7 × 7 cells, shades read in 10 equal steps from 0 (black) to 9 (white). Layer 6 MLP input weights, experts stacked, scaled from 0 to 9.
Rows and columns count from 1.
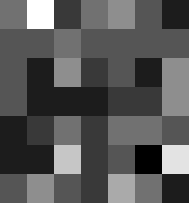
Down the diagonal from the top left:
4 3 5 1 4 0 1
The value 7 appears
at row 6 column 3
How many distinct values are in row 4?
4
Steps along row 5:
up up down up same down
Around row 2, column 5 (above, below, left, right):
5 3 3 3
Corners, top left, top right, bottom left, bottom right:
4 1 3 1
